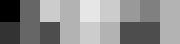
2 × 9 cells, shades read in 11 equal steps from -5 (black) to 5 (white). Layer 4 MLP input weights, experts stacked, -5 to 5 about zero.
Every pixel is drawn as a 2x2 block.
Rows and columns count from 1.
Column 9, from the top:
2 2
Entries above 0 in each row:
6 4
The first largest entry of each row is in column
5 5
